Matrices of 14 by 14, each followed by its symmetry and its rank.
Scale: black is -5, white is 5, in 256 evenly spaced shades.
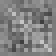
symmetric, rank three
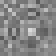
symmetric, rank three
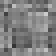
antisymmetric, rank two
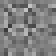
antisymmetric, rank two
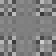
symmetric, rank one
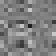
neither, rank two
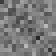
symmetric, full rank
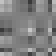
symmetric, rank one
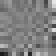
antisymmetric, rank two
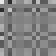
symmetric, rank one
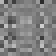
neither, rank two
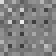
symmetric, rank three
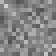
symmetric, full rank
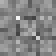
symmetric, rank three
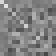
symmetric, full rank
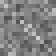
symmetric, full rank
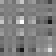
symmetric, rank one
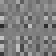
neither, rank two
